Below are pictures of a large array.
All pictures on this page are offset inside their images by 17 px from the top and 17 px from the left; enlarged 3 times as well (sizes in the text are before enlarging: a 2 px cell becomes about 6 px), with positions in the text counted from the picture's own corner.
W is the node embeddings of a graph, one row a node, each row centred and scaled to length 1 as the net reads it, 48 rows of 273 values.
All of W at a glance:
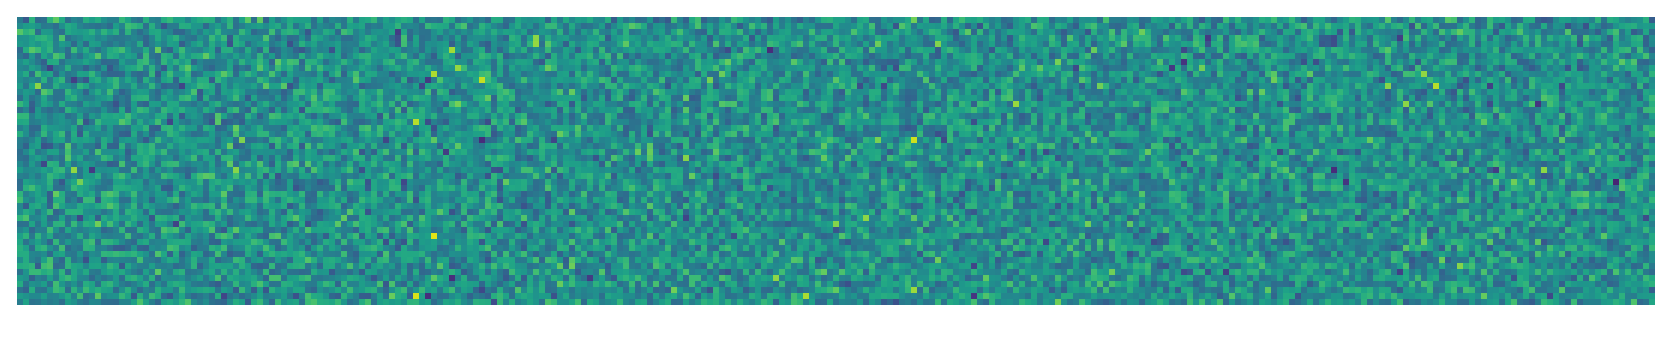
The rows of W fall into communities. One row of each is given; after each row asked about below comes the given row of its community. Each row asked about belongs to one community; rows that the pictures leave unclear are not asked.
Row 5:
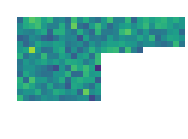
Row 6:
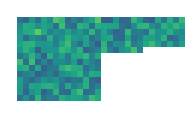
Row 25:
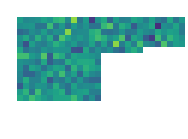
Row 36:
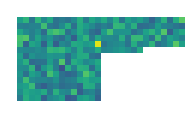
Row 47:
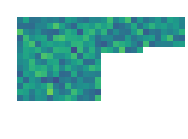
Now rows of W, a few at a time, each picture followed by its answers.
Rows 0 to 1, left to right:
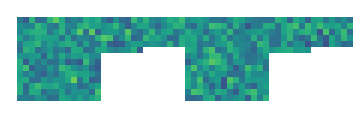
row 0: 6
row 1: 5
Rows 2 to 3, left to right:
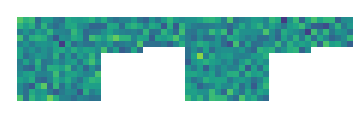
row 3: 5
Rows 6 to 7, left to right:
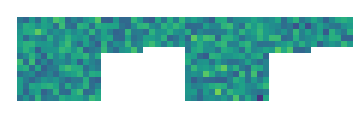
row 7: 47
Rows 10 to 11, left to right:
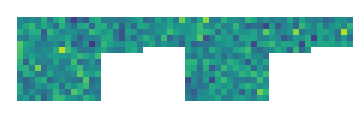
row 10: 6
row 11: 6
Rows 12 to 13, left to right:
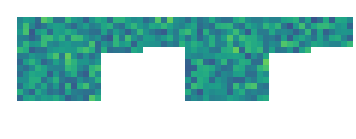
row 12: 47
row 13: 47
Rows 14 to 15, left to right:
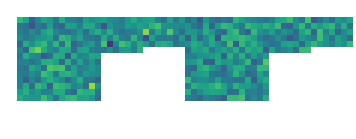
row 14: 25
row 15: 47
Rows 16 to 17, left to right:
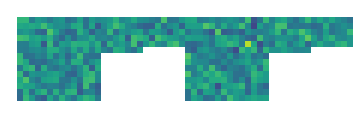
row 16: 36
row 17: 36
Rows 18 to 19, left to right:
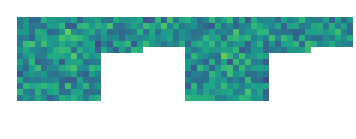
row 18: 47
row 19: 25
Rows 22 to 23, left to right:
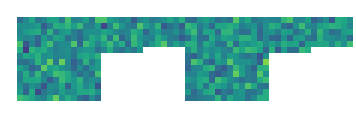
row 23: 47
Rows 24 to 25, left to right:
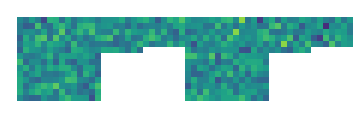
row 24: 47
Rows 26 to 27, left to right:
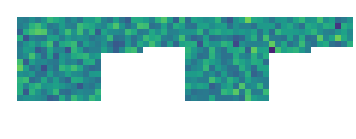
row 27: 5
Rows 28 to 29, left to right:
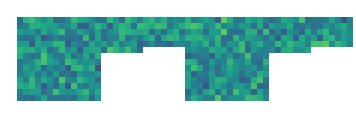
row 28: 5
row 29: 36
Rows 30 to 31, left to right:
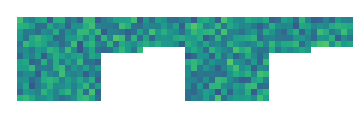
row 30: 25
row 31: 6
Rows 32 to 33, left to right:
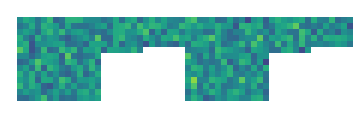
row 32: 5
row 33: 36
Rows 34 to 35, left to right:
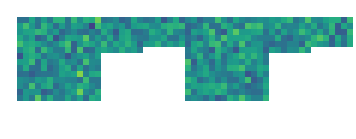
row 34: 6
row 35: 47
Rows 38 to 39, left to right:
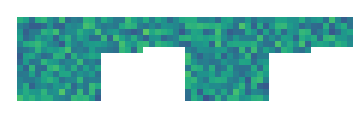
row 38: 25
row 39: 36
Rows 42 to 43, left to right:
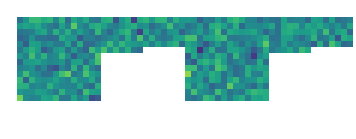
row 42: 5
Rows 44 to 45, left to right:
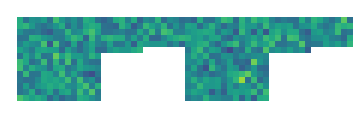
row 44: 25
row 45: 6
